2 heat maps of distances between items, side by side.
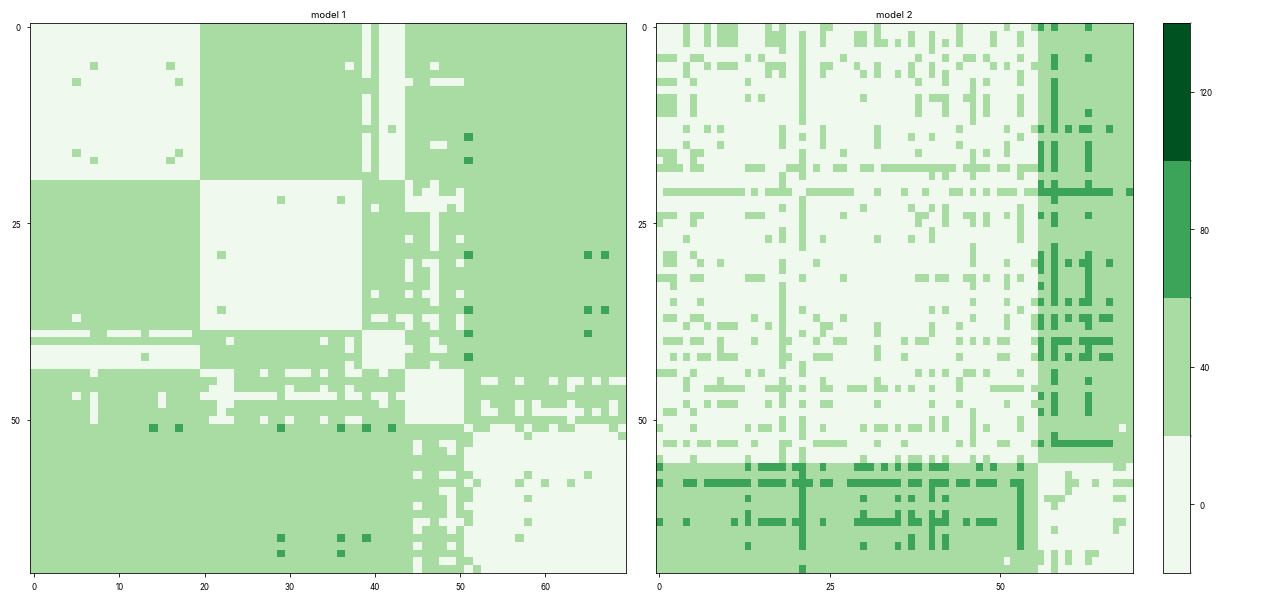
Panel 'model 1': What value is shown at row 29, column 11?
40
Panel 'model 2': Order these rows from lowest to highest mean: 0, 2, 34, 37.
34, 0, 37, 2
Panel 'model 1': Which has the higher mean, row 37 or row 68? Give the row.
68
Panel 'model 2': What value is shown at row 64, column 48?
40
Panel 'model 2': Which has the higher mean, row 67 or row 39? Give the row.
67
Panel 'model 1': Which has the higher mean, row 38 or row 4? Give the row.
38
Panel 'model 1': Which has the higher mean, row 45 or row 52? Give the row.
52
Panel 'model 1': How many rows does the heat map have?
70
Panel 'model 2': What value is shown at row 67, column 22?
40
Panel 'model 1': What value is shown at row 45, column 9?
40
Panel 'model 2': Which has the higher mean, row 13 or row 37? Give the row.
37
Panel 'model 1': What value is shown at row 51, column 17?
80
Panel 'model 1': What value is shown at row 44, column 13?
40
